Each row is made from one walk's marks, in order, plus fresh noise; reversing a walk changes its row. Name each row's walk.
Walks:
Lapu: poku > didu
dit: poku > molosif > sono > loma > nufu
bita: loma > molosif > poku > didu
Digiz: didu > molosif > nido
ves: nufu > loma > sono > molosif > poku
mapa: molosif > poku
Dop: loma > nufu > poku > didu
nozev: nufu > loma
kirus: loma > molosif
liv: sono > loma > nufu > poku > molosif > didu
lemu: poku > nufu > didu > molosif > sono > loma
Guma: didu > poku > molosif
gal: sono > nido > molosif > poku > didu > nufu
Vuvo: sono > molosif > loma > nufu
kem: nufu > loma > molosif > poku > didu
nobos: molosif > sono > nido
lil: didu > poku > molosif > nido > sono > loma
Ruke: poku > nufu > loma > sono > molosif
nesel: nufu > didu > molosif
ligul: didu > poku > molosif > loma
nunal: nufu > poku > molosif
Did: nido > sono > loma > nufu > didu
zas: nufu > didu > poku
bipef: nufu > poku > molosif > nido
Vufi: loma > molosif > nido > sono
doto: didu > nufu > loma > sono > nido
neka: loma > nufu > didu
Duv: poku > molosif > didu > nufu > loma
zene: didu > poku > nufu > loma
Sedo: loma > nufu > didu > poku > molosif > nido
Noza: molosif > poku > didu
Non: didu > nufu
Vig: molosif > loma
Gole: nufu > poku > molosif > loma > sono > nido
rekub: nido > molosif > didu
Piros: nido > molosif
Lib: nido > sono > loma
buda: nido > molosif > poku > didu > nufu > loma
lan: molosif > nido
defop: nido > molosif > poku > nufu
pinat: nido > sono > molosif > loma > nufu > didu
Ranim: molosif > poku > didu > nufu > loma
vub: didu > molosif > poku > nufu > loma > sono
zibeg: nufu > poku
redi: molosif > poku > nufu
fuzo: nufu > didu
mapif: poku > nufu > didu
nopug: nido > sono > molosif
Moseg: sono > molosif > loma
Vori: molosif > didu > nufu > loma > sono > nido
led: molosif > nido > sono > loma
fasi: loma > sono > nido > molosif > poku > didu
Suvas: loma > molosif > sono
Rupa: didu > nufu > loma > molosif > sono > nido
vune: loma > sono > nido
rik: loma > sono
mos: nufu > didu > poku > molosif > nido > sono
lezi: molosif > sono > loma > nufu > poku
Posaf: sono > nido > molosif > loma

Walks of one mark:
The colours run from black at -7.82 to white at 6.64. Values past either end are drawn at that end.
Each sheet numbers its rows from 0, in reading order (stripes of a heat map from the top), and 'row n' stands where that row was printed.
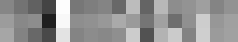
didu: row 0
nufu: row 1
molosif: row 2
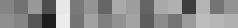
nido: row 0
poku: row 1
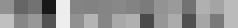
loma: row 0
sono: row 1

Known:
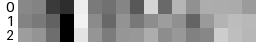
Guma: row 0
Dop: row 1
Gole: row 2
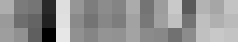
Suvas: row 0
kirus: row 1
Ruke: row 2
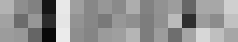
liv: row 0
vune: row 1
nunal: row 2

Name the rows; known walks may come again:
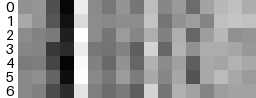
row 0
lemu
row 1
dit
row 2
fuzo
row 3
Guma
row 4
zene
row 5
zas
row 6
lil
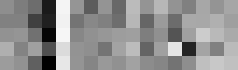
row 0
Rupa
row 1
Lapu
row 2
zibeg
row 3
Posaf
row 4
Ruke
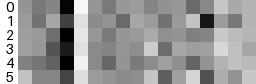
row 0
nozev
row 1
Lib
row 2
Gole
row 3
redi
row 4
Dop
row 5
Moseg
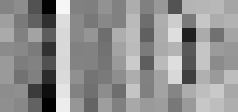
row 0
mapif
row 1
Vig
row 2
nopug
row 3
defop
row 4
lan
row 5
Vufi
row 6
Duv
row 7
kem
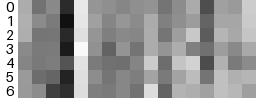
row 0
rik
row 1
liv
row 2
Suvas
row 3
doto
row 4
rekub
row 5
kirus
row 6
Noza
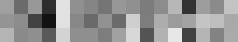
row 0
vune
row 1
Ranim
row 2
nobos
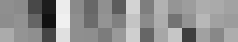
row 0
vub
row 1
mos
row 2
gal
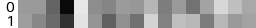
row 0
nunal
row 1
Vori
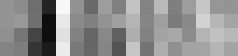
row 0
nesel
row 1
bipef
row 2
bita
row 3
ligul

